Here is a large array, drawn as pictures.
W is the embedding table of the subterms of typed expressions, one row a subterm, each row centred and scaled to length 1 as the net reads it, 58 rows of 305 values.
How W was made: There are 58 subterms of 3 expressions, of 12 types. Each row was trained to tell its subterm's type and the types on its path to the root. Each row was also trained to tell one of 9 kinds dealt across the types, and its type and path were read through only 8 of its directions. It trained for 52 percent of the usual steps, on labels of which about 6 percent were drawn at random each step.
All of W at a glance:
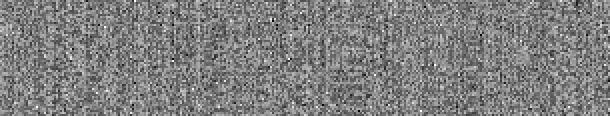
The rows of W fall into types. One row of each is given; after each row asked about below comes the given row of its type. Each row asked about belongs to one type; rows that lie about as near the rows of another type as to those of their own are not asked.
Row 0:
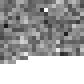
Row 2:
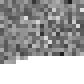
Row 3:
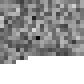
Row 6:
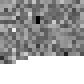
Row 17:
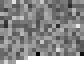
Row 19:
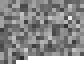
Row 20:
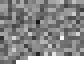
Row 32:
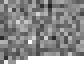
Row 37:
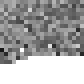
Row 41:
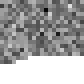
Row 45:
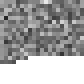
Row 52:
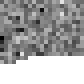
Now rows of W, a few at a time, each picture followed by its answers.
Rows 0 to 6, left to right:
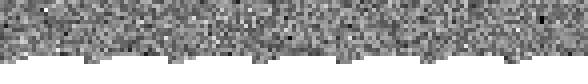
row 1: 37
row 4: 19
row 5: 45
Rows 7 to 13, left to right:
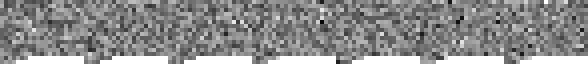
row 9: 19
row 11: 6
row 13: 2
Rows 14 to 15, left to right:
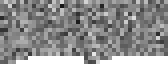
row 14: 2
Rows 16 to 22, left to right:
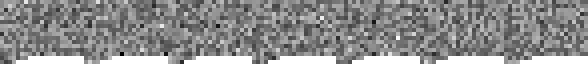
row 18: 20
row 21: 3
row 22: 32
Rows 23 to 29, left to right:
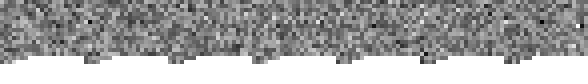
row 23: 2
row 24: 6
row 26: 41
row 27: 19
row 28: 3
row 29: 32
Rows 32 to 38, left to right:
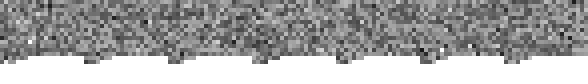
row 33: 6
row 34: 2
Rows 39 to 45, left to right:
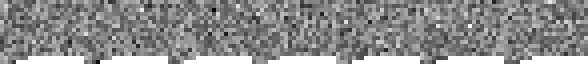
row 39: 20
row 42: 3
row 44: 3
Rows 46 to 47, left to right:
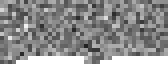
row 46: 20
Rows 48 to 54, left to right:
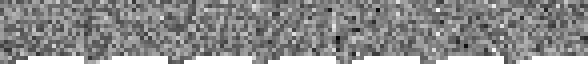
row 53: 37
